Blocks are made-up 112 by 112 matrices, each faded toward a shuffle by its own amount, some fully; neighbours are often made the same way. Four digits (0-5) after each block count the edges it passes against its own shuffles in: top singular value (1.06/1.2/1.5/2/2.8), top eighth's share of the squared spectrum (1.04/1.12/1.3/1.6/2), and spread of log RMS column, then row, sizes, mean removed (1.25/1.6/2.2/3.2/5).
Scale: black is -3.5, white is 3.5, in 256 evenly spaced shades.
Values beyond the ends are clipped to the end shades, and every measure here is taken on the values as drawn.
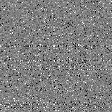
4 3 1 2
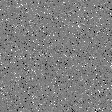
0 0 0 0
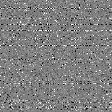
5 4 2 3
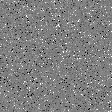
0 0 0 0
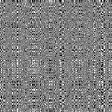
5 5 4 3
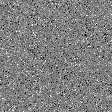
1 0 0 0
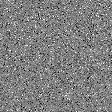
3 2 0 0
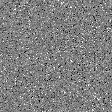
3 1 1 0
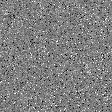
0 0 0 0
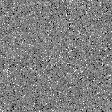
3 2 1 0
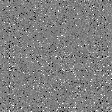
2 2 1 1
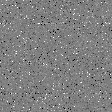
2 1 0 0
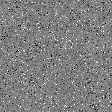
0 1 0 0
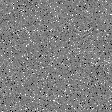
0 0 0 0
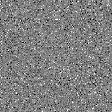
4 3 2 1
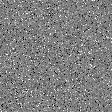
0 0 0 0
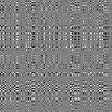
5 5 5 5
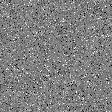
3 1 0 0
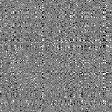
5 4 3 3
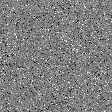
0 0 0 0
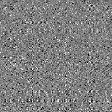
4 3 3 2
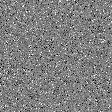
2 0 0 0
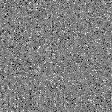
3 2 1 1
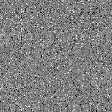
4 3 2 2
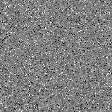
3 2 1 1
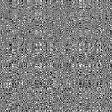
5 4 3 3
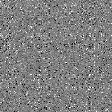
4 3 2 2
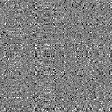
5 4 3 3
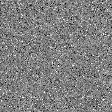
0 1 0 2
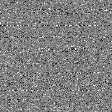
2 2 0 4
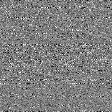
1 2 0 4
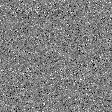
0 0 0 1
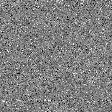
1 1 0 2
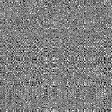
5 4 3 3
